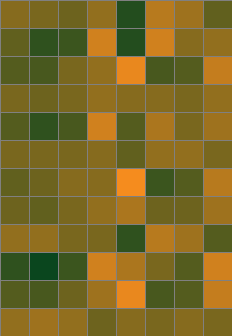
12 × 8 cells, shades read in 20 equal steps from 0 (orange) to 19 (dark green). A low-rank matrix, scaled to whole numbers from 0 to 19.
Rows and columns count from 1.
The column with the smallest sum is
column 4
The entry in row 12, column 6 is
10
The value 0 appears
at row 7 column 5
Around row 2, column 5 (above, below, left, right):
17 1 3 3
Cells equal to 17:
2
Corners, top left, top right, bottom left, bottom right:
9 12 8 10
